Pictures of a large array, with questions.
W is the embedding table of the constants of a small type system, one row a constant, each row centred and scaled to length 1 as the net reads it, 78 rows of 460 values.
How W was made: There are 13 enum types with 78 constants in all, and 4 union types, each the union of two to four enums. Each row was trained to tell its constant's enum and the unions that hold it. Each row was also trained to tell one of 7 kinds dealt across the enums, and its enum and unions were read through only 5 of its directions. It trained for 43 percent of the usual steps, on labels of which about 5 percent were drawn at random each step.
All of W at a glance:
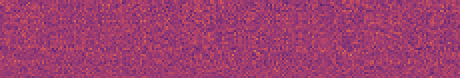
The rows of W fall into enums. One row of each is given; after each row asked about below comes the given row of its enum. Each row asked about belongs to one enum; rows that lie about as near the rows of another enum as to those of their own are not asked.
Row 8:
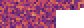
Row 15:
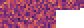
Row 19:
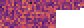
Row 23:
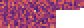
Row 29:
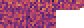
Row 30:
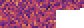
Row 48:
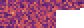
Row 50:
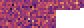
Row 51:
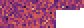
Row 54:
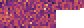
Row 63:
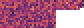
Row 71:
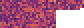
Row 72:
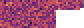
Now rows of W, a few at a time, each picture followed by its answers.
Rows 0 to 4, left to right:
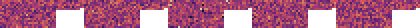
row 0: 63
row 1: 30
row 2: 50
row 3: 63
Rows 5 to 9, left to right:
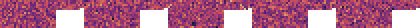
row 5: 29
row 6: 29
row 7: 15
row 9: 23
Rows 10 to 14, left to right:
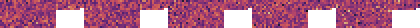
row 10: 63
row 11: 63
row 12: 48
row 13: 23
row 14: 51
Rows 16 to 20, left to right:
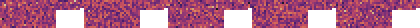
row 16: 8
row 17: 29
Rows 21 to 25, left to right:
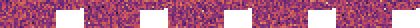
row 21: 23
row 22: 15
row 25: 54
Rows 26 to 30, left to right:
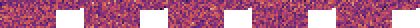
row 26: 48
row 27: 8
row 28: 48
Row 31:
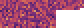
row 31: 29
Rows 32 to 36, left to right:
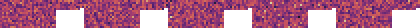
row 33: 15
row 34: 23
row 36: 8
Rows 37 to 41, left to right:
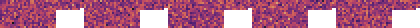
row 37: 19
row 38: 51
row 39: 63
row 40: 8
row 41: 15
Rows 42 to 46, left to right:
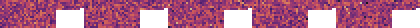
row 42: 15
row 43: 48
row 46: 8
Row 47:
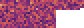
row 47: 8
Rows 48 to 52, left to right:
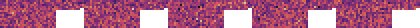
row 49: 48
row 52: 50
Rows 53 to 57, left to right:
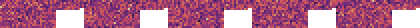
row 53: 29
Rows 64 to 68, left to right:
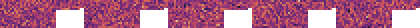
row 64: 29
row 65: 15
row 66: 48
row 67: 54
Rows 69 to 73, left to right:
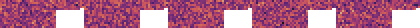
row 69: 63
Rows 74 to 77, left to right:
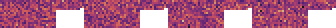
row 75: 23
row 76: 30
